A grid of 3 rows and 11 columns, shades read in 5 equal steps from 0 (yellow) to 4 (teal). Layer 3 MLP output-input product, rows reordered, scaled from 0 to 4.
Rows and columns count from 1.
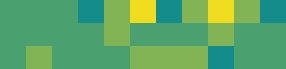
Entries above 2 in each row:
6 9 7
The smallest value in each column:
3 2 3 3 2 0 2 2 0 2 3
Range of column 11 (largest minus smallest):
1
